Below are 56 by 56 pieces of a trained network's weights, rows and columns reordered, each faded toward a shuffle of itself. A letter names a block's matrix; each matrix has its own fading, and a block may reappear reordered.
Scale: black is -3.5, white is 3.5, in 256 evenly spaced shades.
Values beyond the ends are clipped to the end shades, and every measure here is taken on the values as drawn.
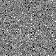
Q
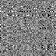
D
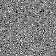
Q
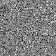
Q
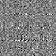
D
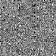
Q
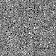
Q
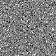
Q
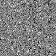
Q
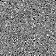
Q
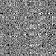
D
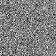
Q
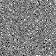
Q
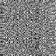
D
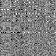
D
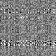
D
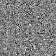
Q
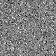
Q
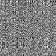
D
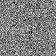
Q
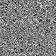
Q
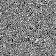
Q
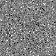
Q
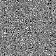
Q
